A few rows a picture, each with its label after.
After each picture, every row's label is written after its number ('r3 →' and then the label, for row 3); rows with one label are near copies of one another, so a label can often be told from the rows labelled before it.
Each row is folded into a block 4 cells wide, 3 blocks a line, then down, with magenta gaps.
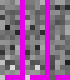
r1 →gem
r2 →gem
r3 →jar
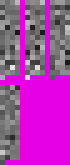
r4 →gem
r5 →gem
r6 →jar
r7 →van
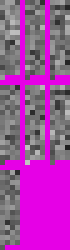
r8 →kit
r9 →van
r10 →jar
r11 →van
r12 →gem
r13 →jar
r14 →van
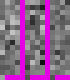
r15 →kit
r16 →jar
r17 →van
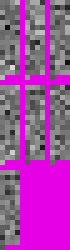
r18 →gem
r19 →kit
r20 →jar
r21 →gem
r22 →jar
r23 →van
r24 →jar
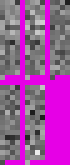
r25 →kit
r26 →kit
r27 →van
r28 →van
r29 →gem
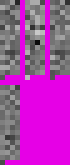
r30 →van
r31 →kit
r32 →van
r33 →van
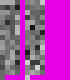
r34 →jar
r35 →gem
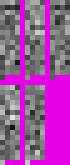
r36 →jar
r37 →kit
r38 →jar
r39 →kit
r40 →gem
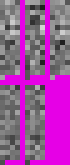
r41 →kit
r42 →jar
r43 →kit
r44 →van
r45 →van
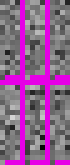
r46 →van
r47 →kit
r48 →van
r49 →kit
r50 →jar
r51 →jar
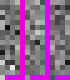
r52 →gem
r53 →kit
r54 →jar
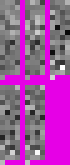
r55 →kit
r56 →kit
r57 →gem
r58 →gem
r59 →gem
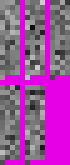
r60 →kit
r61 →gem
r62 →van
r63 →van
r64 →jar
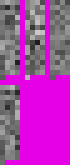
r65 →jar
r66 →kit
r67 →van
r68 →jar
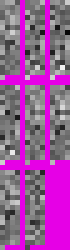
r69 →kit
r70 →gem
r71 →gem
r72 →gem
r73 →kit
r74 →kit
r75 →kit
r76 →van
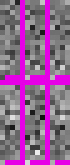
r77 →van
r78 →gem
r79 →gem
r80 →kit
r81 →gem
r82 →kit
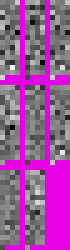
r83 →gem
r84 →jar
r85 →gem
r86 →kit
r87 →van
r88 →gem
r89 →van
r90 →kit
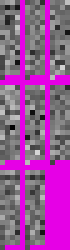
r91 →jar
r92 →van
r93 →gem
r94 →kit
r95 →gem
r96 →van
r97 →jar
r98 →jar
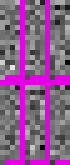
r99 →gem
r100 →van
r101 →jar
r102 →van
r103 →jar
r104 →van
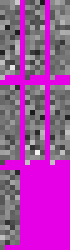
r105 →gem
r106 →van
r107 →kit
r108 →van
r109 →gem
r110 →gem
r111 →van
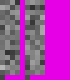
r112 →van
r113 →jar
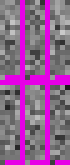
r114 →kit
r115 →van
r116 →kit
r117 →jar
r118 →kit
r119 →van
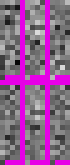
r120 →jar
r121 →kit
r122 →gem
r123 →van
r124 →kit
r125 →van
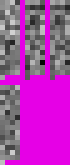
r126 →kit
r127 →jar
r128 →jar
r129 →gem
